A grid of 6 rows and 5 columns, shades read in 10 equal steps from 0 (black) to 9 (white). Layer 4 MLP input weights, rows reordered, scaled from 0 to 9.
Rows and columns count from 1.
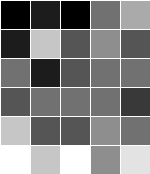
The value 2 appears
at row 4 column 5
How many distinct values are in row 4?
3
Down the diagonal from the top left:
0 7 3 4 4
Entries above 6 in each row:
0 1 0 0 1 4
